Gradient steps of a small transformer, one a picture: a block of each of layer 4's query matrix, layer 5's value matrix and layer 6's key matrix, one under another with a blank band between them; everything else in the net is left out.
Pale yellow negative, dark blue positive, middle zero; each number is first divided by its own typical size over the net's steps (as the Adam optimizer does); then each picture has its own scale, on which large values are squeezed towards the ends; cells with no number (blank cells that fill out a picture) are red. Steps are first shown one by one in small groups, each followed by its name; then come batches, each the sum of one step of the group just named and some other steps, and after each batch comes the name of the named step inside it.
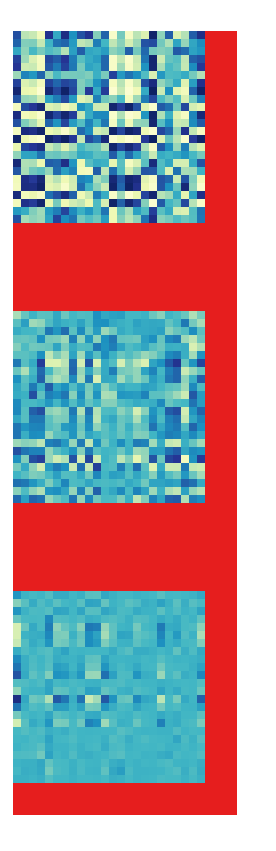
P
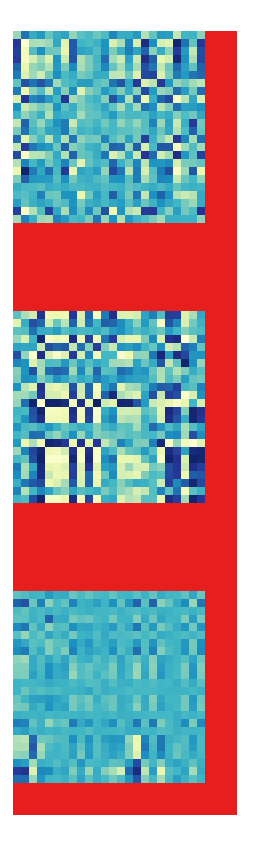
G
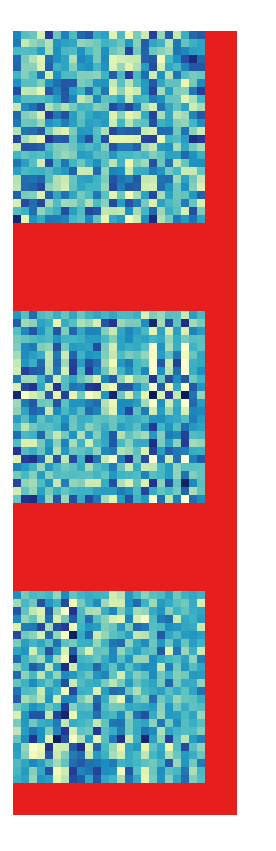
P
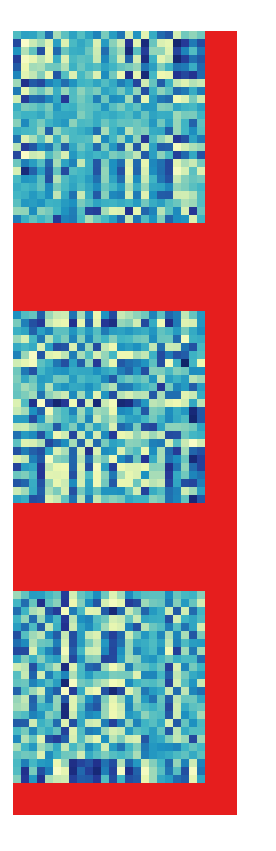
G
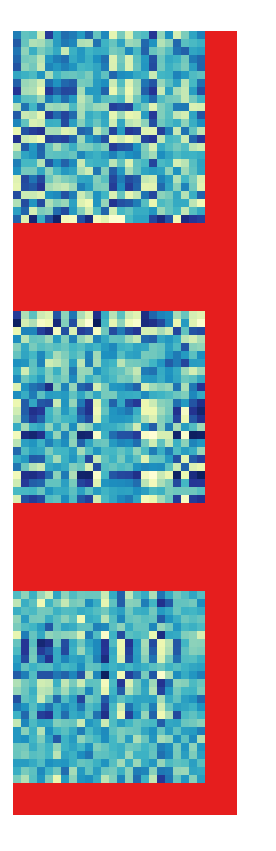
P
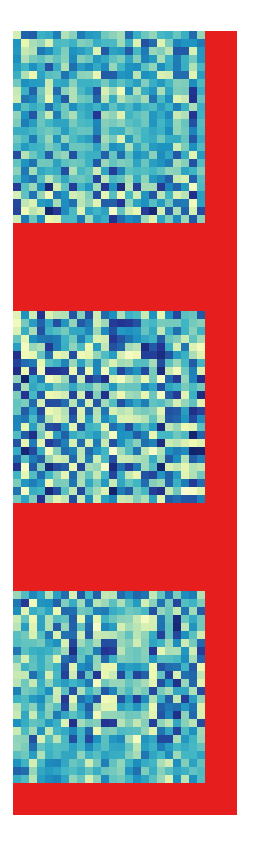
G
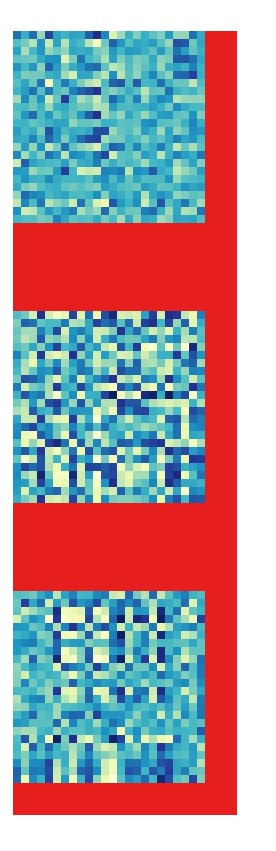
G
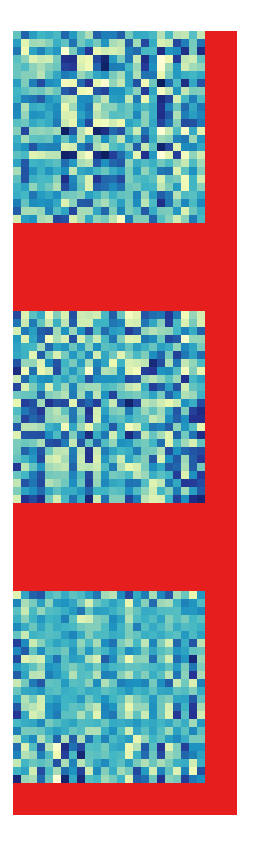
G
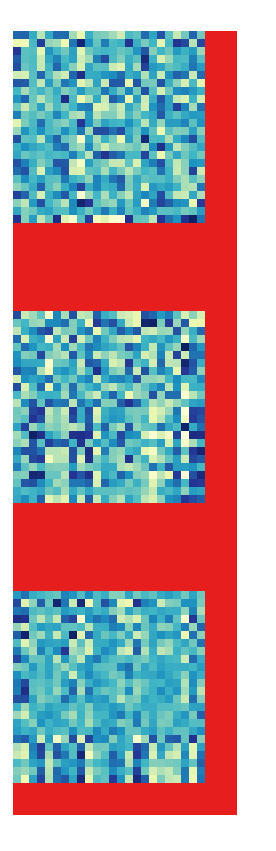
G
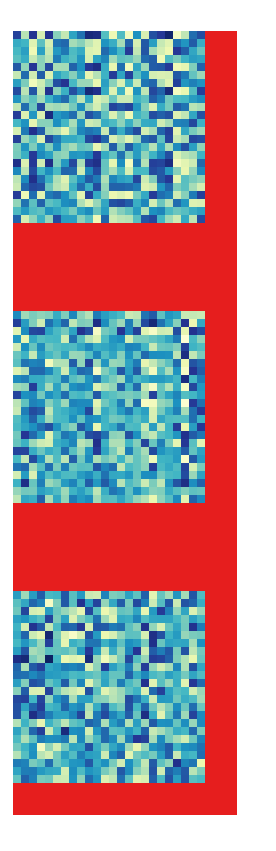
P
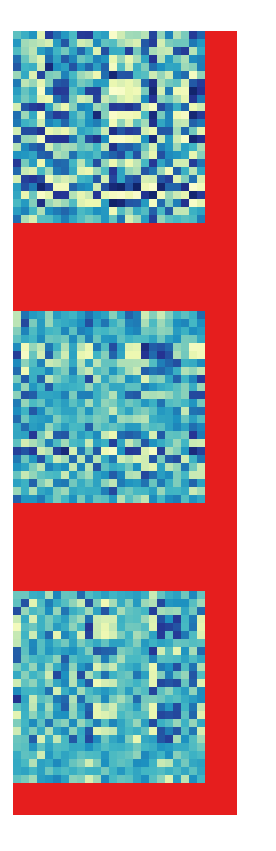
P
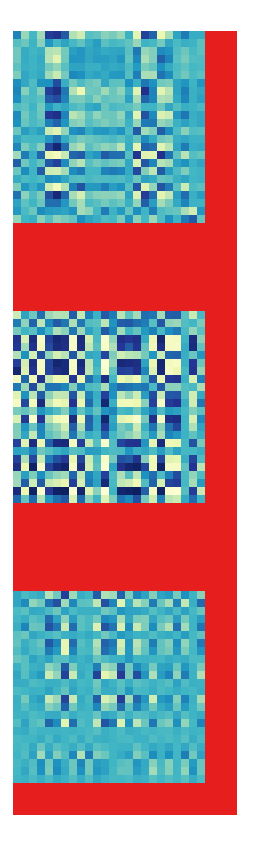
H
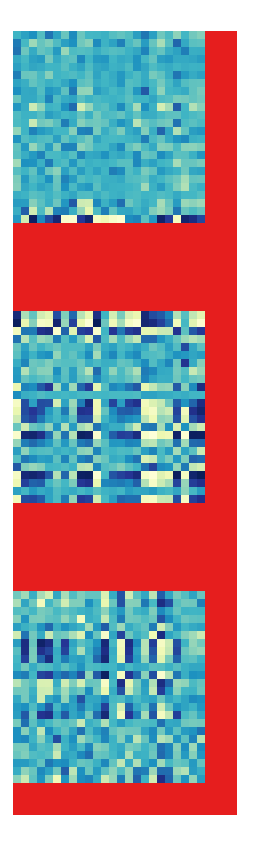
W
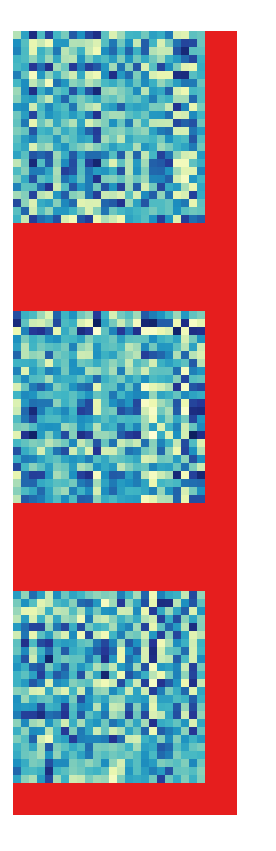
W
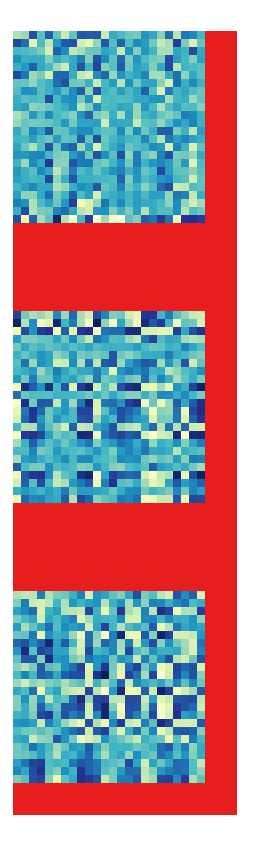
W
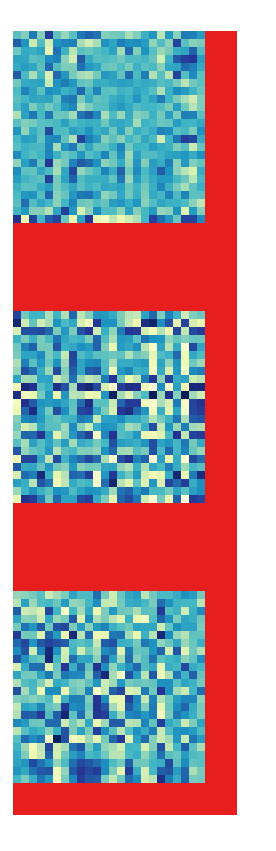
W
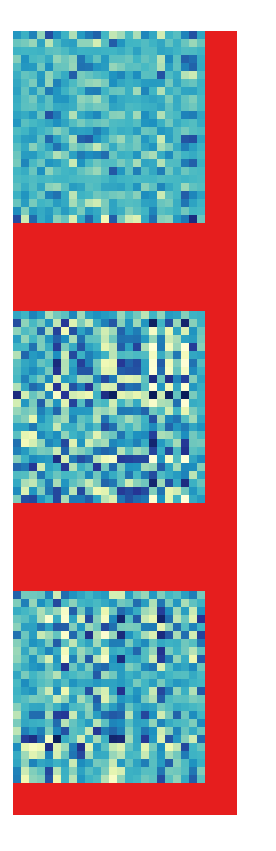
H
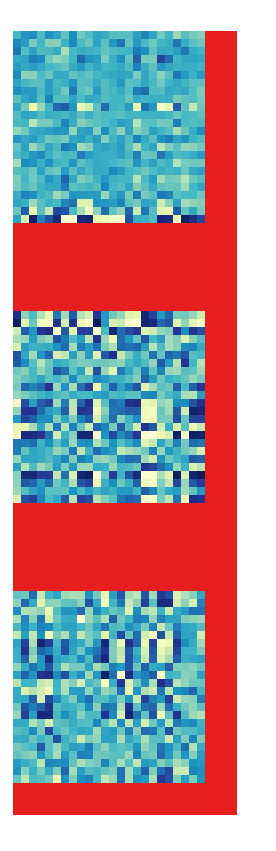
W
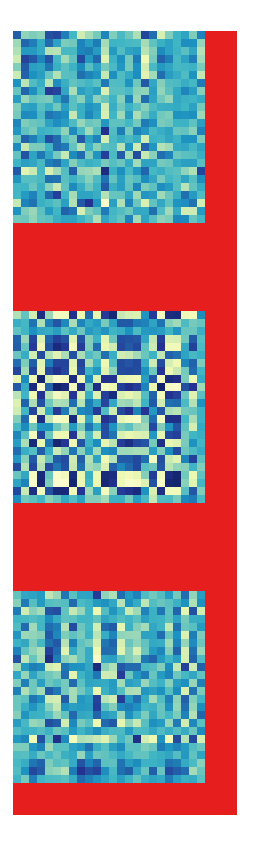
H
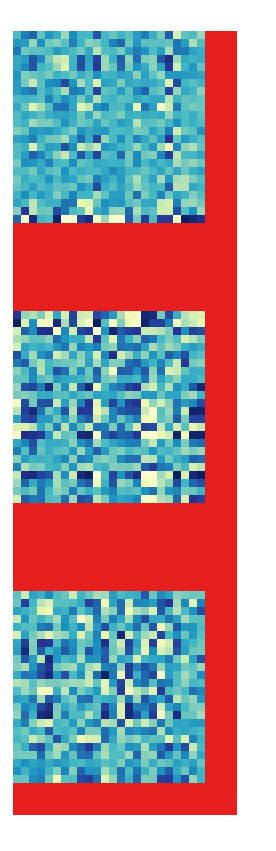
W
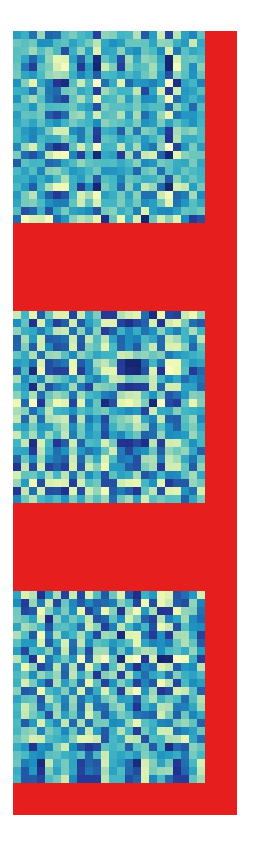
H
